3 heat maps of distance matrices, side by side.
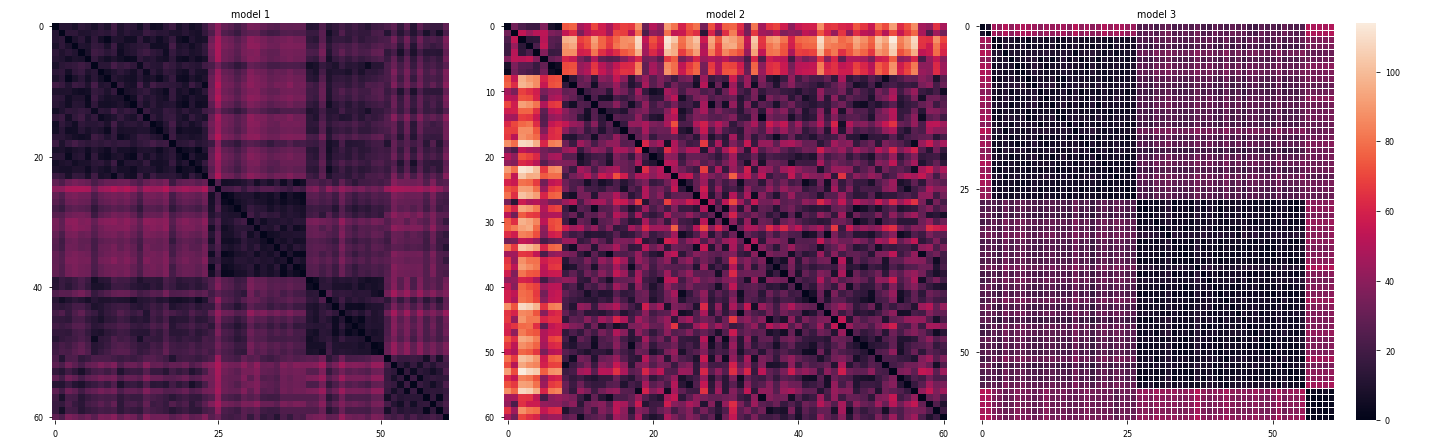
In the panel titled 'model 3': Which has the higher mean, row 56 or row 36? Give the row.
56
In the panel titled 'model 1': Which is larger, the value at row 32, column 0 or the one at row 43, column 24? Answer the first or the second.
the first
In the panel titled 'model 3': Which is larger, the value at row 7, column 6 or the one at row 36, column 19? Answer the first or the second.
the second
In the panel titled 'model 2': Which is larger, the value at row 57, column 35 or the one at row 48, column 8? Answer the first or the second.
the second
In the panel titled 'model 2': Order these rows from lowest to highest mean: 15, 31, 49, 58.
49, 58, 15, 31
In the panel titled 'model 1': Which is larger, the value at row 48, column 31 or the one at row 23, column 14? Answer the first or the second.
the first
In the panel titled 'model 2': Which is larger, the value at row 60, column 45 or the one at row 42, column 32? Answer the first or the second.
the first
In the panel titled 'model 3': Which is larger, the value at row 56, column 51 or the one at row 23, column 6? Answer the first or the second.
the first
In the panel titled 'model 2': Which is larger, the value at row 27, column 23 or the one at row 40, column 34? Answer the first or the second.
the first
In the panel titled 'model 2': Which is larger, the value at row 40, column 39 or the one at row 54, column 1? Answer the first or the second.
the second
